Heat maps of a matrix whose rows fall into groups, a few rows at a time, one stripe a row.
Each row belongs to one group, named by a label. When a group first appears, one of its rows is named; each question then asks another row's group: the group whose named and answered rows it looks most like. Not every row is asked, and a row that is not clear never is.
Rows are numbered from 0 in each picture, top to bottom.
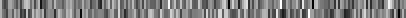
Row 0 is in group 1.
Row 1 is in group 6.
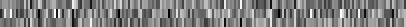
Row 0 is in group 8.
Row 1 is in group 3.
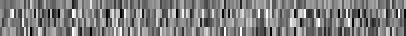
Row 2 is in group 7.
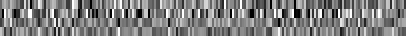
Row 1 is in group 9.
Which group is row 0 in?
8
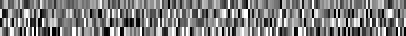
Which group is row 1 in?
1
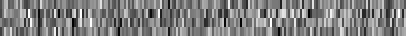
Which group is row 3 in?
3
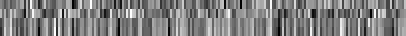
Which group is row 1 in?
6
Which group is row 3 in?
3
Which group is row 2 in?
3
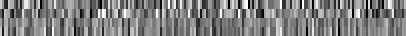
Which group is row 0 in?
1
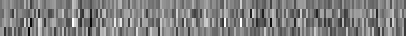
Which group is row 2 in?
8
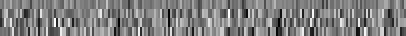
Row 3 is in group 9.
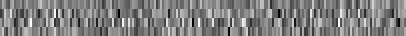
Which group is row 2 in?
9
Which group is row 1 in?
3
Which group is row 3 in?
1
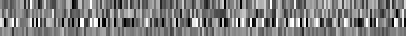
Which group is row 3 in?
7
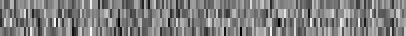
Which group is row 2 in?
3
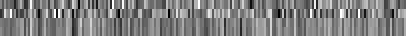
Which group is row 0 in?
9
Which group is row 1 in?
3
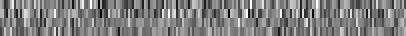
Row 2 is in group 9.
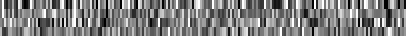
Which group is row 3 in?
1
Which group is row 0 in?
9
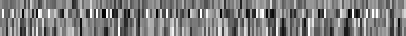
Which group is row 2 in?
6
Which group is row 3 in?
6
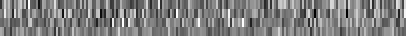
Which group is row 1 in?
6
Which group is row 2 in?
9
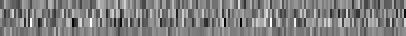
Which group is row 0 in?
7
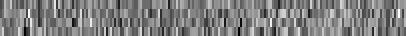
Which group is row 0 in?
3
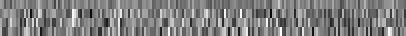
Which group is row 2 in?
6
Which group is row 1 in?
8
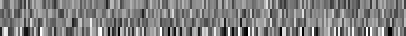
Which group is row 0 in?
6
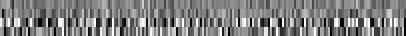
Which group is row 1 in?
1
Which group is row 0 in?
7
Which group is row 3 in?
6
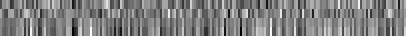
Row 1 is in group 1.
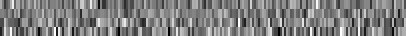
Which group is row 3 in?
3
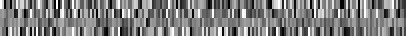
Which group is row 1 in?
9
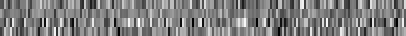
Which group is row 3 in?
3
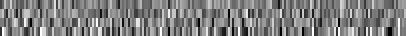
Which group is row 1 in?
1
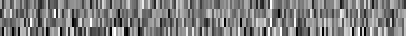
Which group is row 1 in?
3
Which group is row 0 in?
7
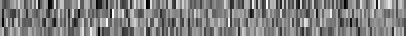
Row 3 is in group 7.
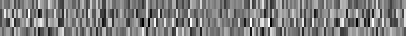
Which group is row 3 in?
7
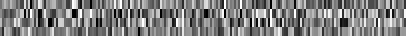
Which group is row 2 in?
7
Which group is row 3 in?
9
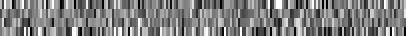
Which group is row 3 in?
8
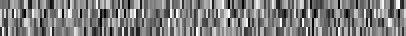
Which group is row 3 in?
9
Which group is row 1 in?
6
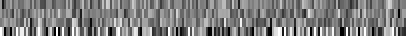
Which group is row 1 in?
6
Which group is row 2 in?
8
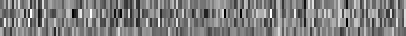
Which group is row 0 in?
6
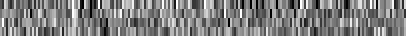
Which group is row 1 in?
8
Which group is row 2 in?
1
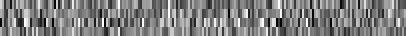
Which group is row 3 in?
6
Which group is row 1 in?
1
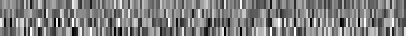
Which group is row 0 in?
8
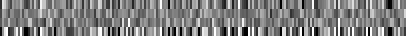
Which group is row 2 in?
9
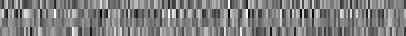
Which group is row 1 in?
1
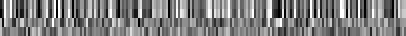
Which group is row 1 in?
3
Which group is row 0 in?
3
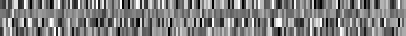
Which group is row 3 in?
3
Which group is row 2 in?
9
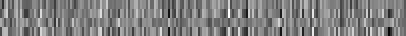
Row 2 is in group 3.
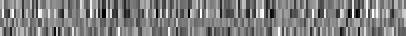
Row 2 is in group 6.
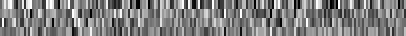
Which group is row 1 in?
8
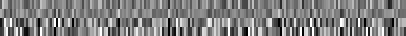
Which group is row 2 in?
3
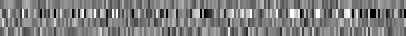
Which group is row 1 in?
7
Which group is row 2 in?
1
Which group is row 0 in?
9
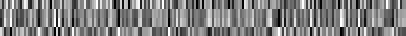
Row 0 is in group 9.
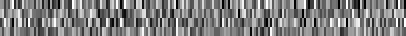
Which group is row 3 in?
7
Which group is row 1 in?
7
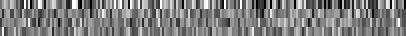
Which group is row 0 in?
8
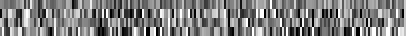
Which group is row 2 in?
1
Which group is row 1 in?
9
